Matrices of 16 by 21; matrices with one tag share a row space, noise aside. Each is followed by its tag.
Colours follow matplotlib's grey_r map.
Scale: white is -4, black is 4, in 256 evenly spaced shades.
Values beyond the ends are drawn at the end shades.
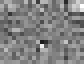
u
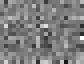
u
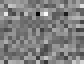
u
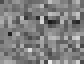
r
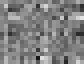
u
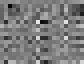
u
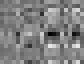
r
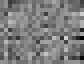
u
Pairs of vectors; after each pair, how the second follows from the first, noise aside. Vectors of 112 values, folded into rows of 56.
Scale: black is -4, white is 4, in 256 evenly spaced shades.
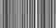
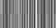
copied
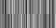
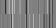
partly zeroed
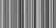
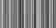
copied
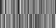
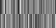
copied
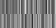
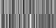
reversed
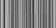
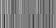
partly zeroed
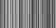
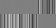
partly zeroed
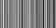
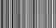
reversed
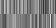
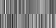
reversed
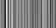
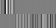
partly zeroed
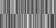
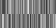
reversed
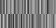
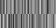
copied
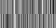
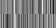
copied
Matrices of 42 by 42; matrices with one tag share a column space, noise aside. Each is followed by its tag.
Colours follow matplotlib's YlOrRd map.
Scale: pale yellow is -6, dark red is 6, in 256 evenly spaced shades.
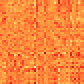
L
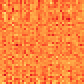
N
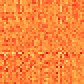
L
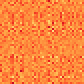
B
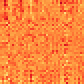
N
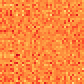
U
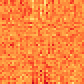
N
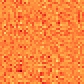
B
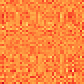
B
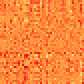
L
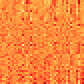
N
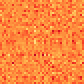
U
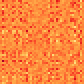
U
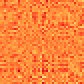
B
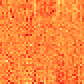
N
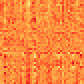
L
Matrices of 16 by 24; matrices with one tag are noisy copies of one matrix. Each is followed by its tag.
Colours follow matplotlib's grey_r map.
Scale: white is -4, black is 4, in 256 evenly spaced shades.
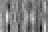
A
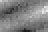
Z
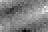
Z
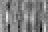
A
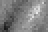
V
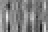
A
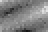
Z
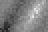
V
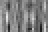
A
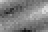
Z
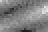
Z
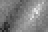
V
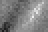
V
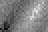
V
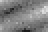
Z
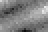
Z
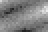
Z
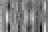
A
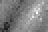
V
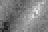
V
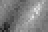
V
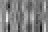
A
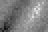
V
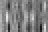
A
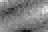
Z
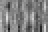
A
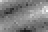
Z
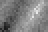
V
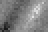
V
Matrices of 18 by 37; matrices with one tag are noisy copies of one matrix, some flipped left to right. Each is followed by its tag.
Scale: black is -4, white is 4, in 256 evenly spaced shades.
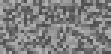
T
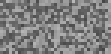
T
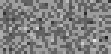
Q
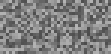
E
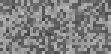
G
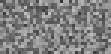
T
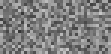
Q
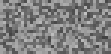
T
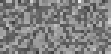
T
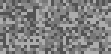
G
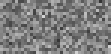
E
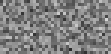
E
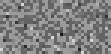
Q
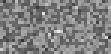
T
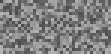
E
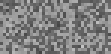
G
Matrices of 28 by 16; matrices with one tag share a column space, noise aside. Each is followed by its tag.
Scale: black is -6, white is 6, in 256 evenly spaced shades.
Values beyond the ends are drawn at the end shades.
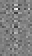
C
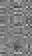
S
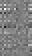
C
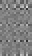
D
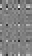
D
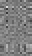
S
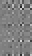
D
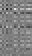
C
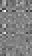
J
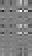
J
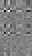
J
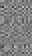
S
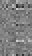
D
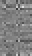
D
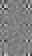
D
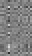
S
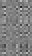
S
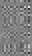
S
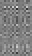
S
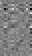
C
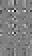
J
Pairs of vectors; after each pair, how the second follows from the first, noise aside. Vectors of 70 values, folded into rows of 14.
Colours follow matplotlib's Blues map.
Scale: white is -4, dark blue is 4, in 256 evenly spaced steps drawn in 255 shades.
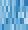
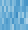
shrunk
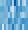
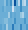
partly zeroed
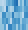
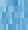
shrunk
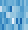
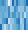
wrapped around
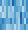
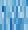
wrapped around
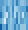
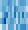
negated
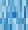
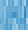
shrunk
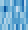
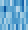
copied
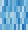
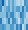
negated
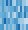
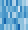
copied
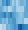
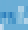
partly zeroed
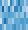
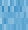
shrunk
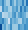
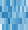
negated
